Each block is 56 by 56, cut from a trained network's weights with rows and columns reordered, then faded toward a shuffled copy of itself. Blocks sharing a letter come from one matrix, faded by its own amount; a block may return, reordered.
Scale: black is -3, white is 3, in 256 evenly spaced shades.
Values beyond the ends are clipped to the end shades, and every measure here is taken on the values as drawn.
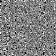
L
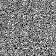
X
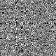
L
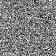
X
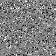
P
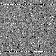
X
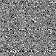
L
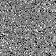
P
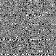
L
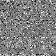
P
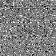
P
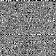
L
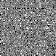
L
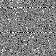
X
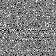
P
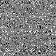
P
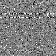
X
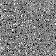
P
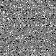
P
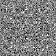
L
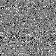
P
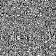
X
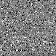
P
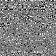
P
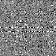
L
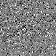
P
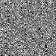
L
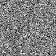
X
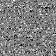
P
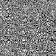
L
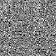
L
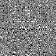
L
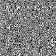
L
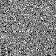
X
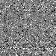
P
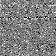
P
